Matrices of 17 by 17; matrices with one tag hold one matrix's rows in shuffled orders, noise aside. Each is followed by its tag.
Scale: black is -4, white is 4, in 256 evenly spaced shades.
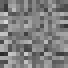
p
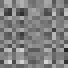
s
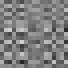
s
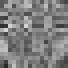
p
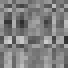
s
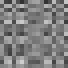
s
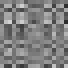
s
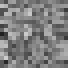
p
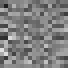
p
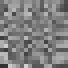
p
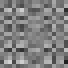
s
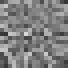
p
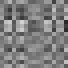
s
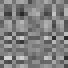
s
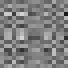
s
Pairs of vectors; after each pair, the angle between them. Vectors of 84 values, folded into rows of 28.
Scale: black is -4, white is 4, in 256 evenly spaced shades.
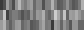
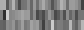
nearly opposite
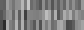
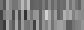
nearly parallel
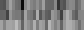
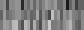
partly aligned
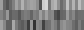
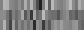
partly aligned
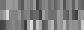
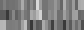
nearly opposite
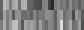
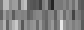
nearly parallel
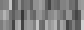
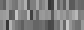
orthogonal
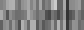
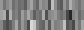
partly aligned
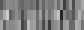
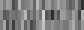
partly opposed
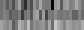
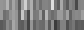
nearly opposite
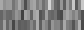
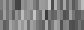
orthogonal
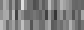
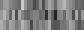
nearly parallel
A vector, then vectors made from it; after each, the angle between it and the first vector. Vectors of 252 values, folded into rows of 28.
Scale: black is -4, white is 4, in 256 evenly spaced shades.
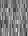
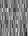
nearly parallel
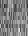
partly aligned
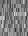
orthogonal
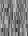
nearly opposite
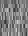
nearly parallel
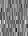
partly opposed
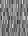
partly opposed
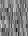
nearly opposite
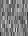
orthogonal
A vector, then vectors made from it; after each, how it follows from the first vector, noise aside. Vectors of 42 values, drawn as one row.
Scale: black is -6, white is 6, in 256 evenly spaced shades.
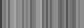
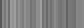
shrunk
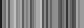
scaled up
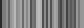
scaled up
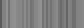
shrunk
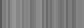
shrunk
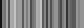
scaled up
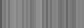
shrunk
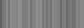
shrunk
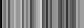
scaled up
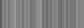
shrunk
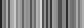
scaled up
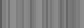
shrunk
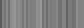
shrunk
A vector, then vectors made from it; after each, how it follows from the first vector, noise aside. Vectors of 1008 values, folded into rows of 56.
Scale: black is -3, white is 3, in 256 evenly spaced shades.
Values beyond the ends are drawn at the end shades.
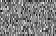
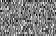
copied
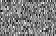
copied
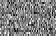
wrapped around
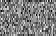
copied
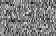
wrapped around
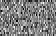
copied
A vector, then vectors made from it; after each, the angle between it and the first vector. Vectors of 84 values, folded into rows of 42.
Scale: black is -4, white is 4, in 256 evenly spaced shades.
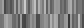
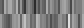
nearly opposite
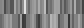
nearly parallel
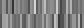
partly aligned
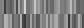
nearly parallel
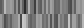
nearly opposite
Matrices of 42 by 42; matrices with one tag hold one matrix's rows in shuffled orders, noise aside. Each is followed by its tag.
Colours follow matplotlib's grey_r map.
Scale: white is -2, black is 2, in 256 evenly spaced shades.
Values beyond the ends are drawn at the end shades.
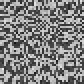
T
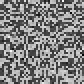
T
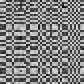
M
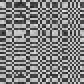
M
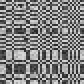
M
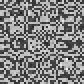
T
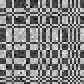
M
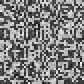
T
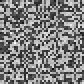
T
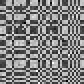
M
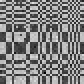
M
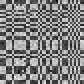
M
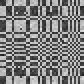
M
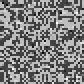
T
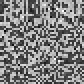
T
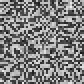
T
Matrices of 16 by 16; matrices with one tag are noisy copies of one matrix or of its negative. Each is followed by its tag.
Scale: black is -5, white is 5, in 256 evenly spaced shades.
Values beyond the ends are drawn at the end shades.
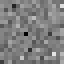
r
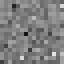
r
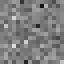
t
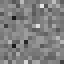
t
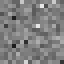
t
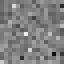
r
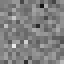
t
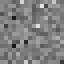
t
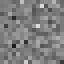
t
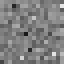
r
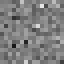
t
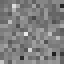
r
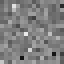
r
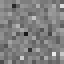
r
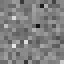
t
